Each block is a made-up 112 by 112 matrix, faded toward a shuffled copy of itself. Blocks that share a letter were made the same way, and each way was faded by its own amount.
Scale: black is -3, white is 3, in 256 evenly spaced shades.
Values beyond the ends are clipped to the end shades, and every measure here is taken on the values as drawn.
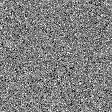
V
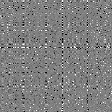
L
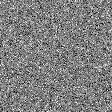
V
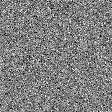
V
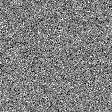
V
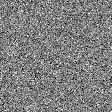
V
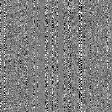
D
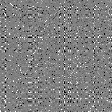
L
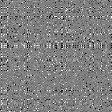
L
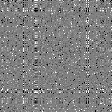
L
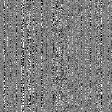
D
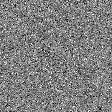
V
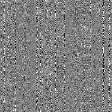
D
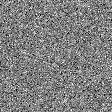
V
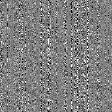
D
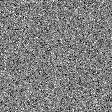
V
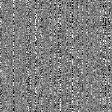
D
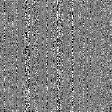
D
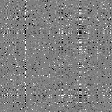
L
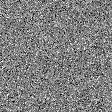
V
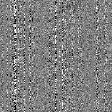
D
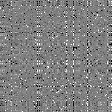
L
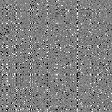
L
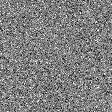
V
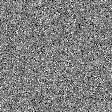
V
